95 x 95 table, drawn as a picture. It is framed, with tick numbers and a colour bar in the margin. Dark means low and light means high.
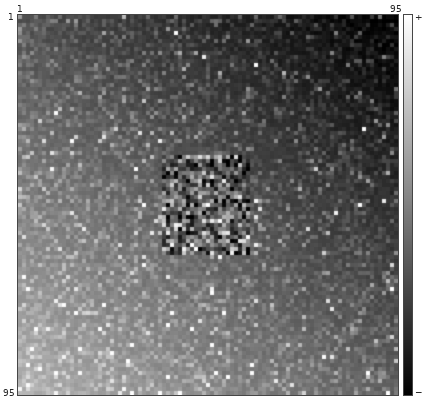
Slope: up to the bottom left. Stripes: none. Ninth with the highest average: bottom left. Ninth with the lowest average: top right. Odd patch: rougher, in the centre.
